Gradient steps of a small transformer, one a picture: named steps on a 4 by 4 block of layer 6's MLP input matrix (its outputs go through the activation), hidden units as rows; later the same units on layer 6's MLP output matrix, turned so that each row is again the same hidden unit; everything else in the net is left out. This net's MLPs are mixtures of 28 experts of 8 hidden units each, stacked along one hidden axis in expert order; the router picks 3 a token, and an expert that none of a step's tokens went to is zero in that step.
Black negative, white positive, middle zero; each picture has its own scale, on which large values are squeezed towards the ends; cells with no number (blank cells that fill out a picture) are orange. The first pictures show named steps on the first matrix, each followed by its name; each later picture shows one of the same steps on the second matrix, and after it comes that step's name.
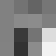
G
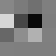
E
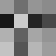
E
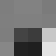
G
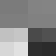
G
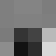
G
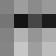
E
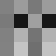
E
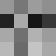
E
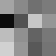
E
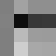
E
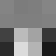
G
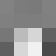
G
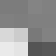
G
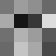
E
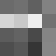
E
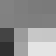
G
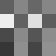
E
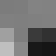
G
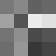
E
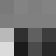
G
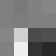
G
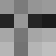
E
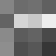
E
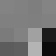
G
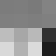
G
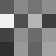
E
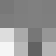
G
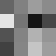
E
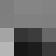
G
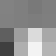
G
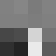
G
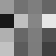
E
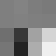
G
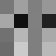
E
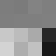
G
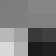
G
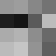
E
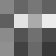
E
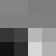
G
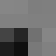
G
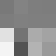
G
